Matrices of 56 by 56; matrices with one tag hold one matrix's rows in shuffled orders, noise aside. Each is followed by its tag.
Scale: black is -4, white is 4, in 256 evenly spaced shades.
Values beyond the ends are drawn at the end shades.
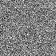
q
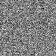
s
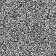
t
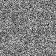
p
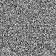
q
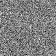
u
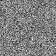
t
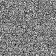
p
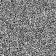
u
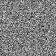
s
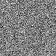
t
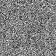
t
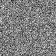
u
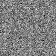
s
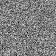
q
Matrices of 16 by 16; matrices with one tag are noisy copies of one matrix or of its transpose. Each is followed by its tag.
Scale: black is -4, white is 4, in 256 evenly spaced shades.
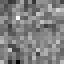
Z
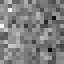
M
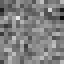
Z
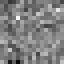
Z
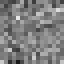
Z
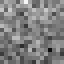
M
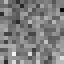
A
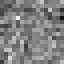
Z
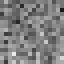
A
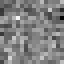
Z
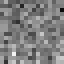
A
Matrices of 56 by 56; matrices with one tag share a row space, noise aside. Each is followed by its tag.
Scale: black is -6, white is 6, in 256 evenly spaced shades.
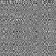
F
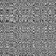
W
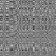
W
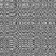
W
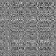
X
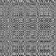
X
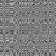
W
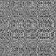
X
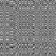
W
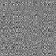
F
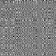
F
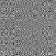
F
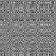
X
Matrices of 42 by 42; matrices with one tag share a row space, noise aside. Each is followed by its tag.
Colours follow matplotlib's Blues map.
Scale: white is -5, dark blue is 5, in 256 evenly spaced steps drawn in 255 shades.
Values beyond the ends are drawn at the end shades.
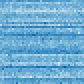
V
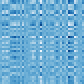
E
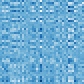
E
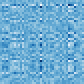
E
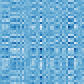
E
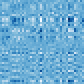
E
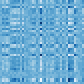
E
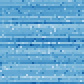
V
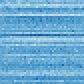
V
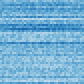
V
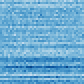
V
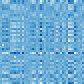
E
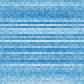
V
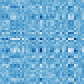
E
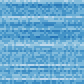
V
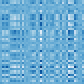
E
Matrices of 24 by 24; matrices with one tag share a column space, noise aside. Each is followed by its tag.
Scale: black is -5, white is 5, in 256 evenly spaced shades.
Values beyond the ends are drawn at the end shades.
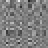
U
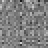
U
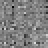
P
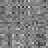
P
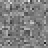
U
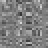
U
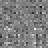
P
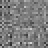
P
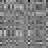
U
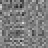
U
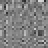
U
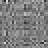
U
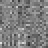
P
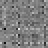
P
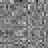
U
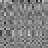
U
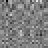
U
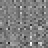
P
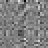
U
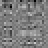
U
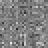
P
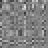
U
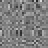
U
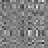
U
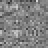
U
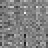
P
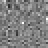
U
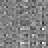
P
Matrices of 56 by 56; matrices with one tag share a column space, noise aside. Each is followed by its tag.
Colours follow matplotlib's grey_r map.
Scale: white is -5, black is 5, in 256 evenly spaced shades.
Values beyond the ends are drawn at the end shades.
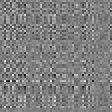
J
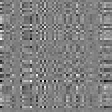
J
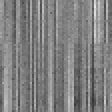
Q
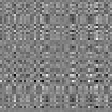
J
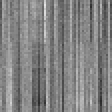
Q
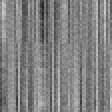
Q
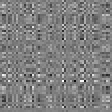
J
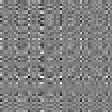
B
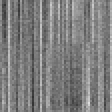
Q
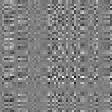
B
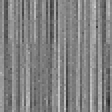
Q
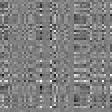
J
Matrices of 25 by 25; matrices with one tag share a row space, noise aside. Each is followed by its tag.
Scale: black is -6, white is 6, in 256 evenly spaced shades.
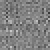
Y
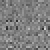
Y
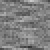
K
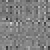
Y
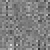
Y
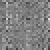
Y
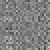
Y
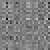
Y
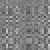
Y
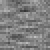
K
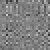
Y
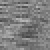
K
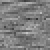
K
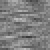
K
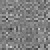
Y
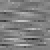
K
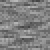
K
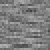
K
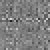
Y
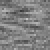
K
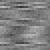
K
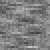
K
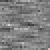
K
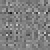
Y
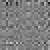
Y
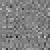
Y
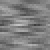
K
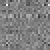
Y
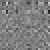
Y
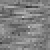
K
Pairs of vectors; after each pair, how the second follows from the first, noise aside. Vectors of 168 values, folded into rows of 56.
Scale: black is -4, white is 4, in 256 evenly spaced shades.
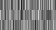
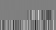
partly zeroed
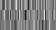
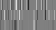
partly zeroed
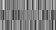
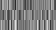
wrapped around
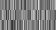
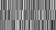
wrapped around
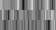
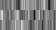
wrapped around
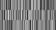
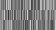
negated
